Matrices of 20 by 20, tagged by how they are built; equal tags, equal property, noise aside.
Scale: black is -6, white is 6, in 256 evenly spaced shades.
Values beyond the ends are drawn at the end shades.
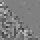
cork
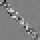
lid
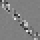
lid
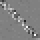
lid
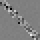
lid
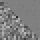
cork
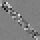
lid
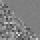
cork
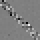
lid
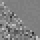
cork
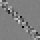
lid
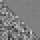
cork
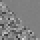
cork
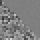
cork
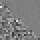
cork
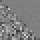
cork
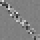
lid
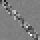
lid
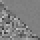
cork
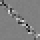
lid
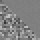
cork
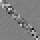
lid
